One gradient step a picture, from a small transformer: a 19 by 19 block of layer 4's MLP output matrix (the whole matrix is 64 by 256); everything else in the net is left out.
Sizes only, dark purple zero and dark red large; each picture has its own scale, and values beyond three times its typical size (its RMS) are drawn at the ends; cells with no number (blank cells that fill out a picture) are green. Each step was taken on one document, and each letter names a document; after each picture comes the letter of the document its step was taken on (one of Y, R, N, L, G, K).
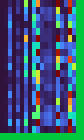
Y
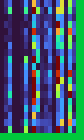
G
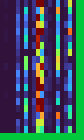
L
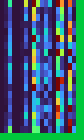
G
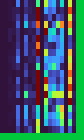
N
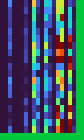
G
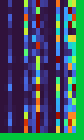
Y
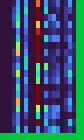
N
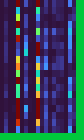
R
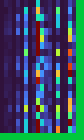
L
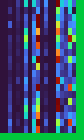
Y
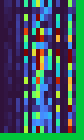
L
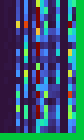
R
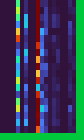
R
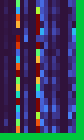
R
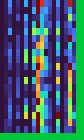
L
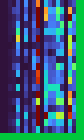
N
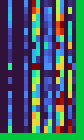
G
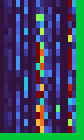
L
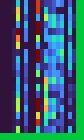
N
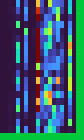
N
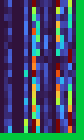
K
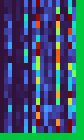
Y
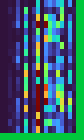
N
